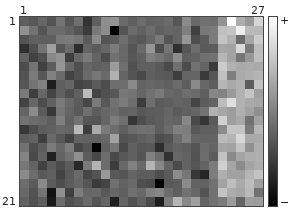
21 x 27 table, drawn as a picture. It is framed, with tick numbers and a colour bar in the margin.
No regular stripes run through it. The right part is higher, past a seam about 80% of the way across. The centre is the smoothest part.
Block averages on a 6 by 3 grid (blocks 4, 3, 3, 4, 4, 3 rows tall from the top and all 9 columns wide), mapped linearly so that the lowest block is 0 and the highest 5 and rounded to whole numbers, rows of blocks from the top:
1 1 5
1 1 4
0 1 4
1 1 4
0 1 4
0 0 4
